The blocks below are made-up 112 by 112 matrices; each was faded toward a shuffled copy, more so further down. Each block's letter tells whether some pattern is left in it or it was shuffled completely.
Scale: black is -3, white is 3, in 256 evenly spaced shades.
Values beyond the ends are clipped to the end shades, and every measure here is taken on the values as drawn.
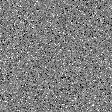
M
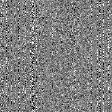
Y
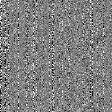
Y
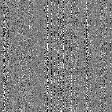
Y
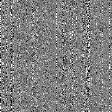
Y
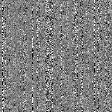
Y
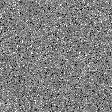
M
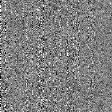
Y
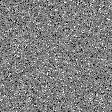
M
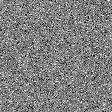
M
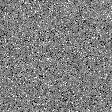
M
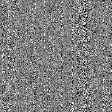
Y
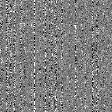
Y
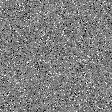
M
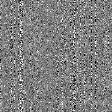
Y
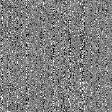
Y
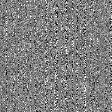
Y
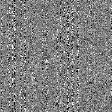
Y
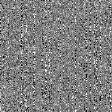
Y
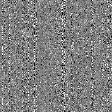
Y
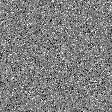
M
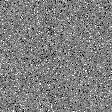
M
